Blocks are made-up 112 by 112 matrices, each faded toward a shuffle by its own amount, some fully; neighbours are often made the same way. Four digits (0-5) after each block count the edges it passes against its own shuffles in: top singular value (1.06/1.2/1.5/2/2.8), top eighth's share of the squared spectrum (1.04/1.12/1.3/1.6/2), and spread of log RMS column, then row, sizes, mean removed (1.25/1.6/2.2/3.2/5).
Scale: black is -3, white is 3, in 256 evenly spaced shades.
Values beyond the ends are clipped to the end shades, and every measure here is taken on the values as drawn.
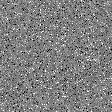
0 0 0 0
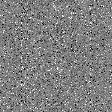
1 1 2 0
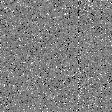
2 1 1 0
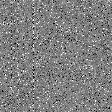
2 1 2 0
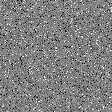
0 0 0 0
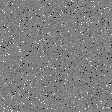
0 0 0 0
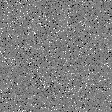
1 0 0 0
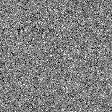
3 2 0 0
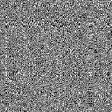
4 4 2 2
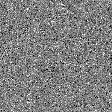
2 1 0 0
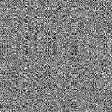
4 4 3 3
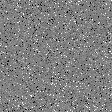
0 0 0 0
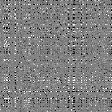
5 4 3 3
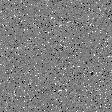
2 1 0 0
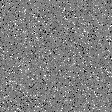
0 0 0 0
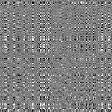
5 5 4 4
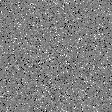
2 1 0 0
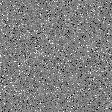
2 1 0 0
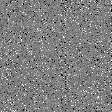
3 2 1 0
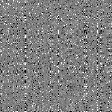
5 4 3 2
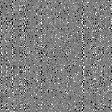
5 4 3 2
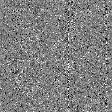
3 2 3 0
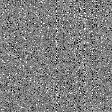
3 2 2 0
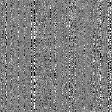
4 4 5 0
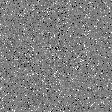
0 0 1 0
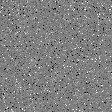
1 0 0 0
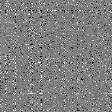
2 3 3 2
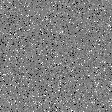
0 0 0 0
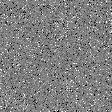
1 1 1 0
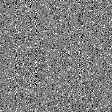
1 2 3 0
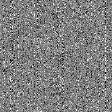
2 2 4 0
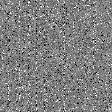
1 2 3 0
